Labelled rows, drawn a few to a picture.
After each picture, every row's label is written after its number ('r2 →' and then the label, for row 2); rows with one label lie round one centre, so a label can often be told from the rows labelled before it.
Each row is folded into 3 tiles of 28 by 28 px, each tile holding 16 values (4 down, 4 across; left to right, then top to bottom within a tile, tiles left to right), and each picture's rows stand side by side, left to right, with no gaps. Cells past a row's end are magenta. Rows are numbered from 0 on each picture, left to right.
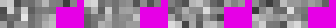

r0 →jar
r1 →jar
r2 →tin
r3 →tin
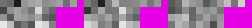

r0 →tin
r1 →tin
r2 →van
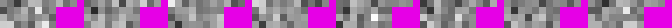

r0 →tin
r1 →van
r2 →jar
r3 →jar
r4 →van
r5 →van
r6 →van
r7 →tin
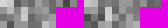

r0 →jar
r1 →jar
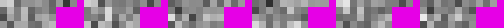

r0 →jar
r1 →jar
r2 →van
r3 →tin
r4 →jar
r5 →van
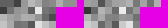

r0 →tin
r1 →tin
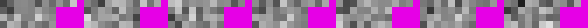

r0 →van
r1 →tin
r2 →jar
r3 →van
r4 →tin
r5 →van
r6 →tin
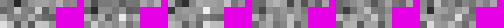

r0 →tin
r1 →van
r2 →tin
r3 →van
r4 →van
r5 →van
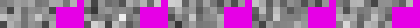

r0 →van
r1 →van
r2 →jar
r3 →jar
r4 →van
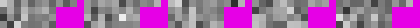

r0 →jar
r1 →van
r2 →jar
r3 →tin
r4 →van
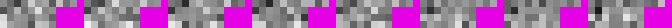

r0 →tin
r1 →tin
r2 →tin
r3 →tin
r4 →tin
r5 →van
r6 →van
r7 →van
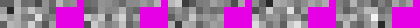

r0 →van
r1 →van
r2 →jar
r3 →tin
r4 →van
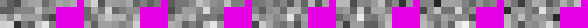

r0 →tin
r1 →jar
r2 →tin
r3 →van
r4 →jar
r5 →tin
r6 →tin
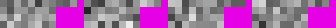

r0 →van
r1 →tin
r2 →jar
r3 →jar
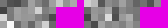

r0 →tin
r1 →jar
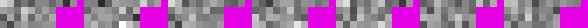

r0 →jar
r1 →tin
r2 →jar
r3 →tin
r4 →jar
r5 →van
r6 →jar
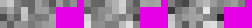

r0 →jar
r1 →tin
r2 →tin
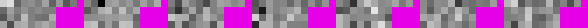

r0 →jar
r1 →tin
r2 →van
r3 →van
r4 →tin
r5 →van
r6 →jar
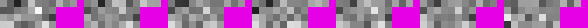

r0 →tin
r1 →tin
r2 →tin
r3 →tin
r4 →tin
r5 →tin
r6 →van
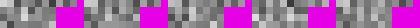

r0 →jar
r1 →jar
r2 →jar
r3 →van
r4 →jar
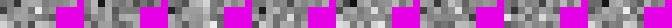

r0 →tin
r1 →jar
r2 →tin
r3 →van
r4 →tin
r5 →tin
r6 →van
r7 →tin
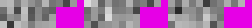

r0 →jar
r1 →jar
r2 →van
